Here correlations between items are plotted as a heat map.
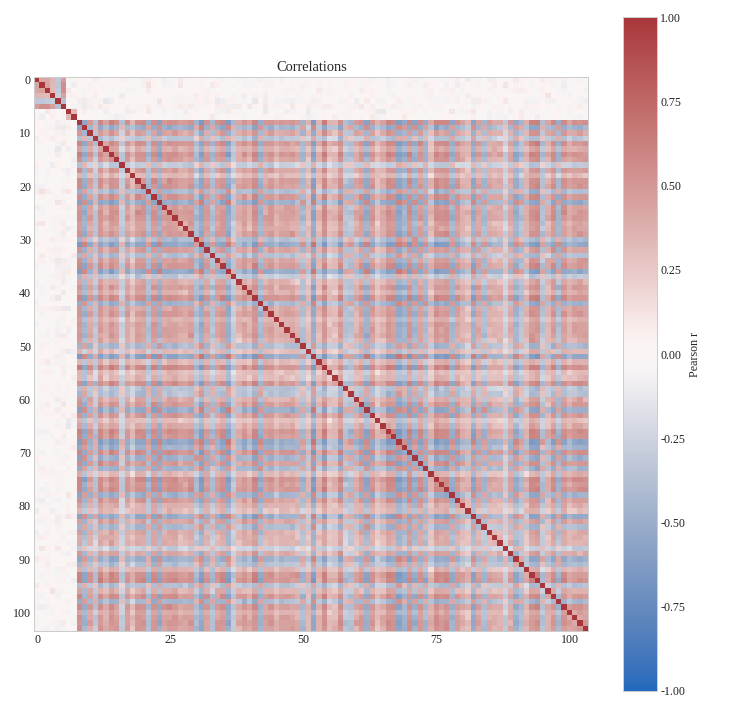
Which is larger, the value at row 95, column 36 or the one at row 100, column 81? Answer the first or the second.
the first
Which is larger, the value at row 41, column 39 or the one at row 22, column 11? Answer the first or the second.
the first
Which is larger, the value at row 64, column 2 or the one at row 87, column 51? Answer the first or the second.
the second
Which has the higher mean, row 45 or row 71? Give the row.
45
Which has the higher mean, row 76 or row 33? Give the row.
76
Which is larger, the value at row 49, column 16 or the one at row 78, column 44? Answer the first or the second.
the first
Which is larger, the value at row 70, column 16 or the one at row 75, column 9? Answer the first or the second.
the first
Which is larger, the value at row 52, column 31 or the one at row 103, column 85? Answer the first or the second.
the first
